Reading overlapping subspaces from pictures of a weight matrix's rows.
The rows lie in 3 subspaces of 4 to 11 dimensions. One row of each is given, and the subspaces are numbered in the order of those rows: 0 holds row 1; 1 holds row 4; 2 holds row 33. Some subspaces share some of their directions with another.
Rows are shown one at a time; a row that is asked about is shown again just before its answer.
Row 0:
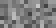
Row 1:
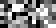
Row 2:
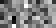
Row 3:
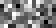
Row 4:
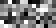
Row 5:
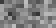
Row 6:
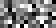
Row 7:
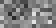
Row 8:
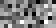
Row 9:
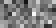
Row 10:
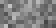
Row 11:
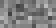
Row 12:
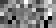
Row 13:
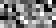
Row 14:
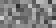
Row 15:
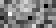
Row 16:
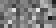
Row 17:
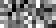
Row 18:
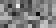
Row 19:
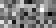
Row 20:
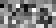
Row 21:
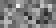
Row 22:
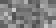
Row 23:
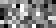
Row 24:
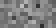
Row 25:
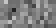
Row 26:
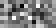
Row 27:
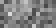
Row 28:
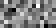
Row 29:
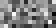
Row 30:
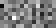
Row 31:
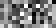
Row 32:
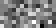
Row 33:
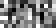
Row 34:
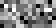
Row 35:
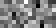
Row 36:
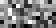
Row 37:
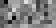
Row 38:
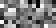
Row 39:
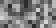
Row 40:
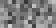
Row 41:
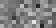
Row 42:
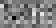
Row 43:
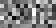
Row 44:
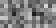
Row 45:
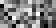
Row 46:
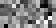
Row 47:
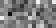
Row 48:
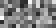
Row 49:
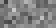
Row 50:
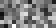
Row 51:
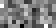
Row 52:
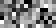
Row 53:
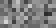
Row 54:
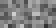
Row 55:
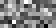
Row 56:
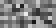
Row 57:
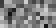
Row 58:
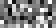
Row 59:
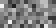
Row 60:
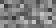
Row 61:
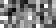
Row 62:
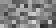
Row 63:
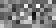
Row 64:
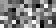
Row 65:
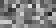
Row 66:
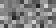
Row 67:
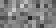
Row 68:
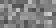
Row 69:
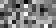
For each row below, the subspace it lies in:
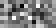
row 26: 0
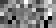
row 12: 1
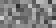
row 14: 0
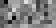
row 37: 1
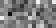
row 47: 0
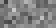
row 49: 1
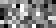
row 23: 1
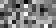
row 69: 1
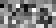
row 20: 1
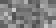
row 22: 0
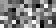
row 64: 2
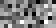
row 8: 0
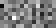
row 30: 2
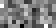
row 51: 1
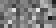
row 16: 1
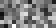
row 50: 1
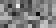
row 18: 0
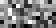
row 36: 1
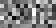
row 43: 0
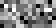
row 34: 0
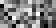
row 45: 2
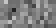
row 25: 1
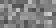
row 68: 1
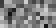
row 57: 1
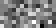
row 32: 2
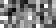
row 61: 2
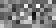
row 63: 0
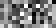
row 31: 0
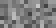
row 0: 2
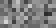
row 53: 1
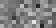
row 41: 2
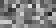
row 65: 1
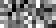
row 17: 0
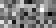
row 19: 1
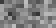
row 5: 1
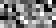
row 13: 0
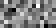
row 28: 1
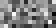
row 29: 1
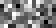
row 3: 0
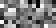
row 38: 1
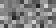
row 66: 2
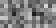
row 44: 2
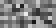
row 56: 0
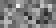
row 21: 1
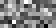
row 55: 1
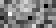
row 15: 0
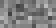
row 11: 0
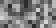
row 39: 0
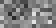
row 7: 2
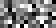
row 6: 1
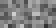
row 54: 2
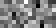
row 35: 2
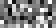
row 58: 1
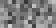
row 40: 1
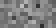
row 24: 2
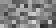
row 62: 2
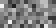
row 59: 1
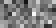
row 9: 2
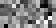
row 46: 1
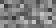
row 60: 0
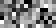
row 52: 1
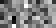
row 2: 1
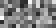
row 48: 1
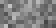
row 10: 0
